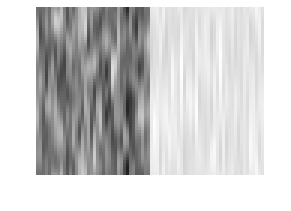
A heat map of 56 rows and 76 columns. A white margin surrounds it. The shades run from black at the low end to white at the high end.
The table splits into one row of 2 panels. Panel 1,1: middling, streaked downward, strong in contrast. Panel 1,2: very high, streaked downward, faint in contrast.
